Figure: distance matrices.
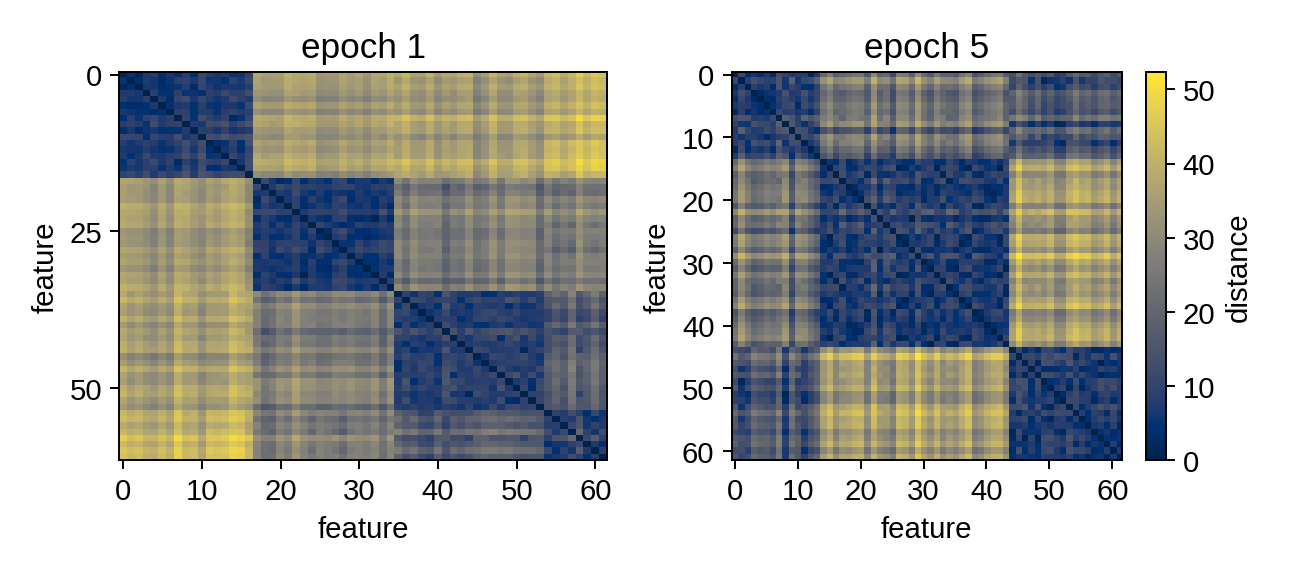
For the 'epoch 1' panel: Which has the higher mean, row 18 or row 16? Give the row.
16
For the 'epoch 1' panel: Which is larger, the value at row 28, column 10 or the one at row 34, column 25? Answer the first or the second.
the first
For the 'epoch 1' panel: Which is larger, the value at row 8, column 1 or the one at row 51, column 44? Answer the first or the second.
the first
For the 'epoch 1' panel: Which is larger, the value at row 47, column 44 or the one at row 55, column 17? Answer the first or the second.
the second
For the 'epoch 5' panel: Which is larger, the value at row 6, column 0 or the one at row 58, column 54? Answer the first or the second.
the second
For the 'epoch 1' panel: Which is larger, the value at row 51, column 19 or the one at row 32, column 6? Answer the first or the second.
the second
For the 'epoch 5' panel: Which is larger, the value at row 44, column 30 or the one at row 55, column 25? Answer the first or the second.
the first
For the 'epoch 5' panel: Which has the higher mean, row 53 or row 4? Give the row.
53
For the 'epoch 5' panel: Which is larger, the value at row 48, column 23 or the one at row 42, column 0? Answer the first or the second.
the first
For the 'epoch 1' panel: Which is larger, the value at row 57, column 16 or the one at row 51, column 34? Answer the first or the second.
the first
